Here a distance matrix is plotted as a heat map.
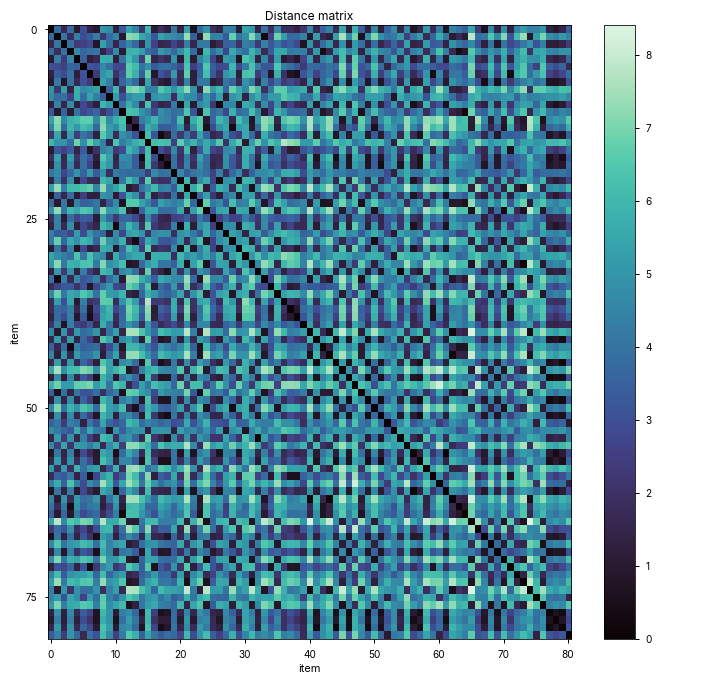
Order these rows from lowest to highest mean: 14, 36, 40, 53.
14, 36, 53, 40
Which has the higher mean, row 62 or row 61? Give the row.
62
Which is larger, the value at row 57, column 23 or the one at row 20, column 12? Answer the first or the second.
the second
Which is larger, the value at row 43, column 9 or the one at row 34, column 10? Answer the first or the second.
the first
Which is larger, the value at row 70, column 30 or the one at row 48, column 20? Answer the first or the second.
the first
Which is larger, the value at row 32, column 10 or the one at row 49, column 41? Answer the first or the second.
the first
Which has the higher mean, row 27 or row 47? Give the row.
47
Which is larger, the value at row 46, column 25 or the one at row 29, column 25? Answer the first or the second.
the second
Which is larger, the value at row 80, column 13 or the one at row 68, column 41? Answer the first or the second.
the first
